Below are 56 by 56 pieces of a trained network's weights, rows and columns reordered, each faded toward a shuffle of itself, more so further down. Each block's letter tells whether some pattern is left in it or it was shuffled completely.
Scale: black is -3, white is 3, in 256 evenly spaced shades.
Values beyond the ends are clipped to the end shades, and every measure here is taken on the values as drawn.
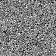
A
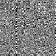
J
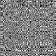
J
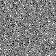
A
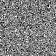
A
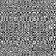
J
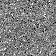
A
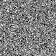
A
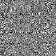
J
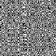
J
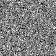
A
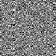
J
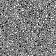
A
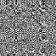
J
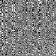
J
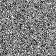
A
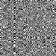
J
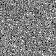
A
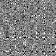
J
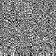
J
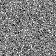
A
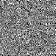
J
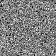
A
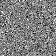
A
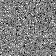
A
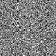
J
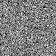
A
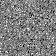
A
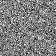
A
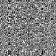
J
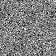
A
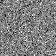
A
